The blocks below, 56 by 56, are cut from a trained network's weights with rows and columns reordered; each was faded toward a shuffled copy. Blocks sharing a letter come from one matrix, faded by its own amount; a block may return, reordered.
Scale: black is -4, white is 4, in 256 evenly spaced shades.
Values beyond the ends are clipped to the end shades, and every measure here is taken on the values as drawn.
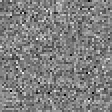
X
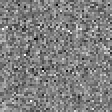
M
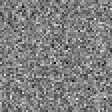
X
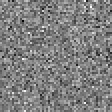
X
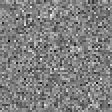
X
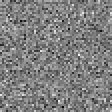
X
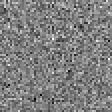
X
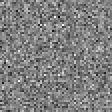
X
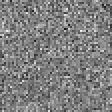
X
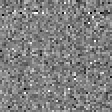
M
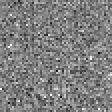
M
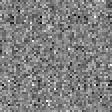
M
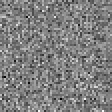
M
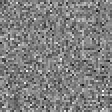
X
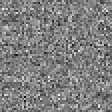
X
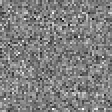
X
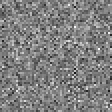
X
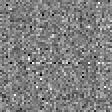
M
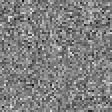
X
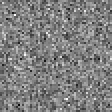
M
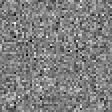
X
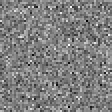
M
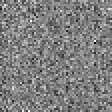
X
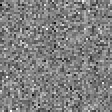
M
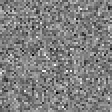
M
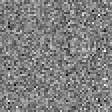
X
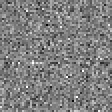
M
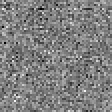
M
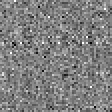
M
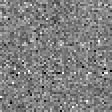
M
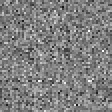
M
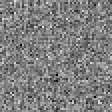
M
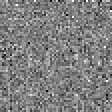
M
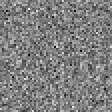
M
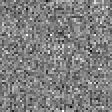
X
